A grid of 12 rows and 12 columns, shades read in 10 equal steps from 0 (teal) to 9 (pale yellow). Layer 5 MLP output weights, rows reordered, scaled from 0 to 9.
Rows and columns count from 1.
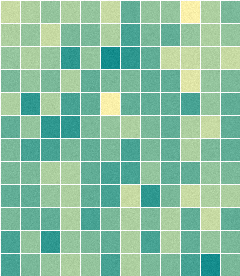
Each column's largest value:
7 6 7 6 5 9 7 5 7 9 7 7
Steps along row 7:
down same up down up down up down up down down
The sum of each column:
50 49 50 53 44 48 48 42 50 61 62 50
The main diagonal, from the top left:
7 5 5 6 3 5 2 5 4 3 5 4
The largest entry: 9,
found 2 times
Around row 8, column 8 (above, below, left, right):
4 1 2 3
